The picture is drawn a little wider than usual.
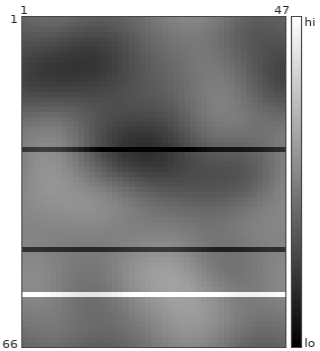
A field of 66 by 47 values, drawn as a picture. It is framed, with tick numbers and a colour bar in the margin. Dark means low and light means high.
Ninth with the highest average: bottom middle. Average level on the scale: 40%. Odd lines: rows 27, 47 and 56.
